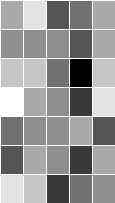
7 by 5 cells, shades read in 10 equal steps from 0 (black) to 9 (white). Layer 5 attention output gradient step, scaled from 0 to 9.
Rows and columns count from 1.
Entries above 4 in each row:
3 4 3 4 3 3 3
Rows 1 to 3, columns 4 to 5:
4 6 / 3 6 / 0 7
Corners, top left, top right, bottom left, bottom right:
6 6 8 5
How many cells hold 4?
4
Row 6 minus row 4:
-6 0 0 0 -2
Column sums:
42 44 29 21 41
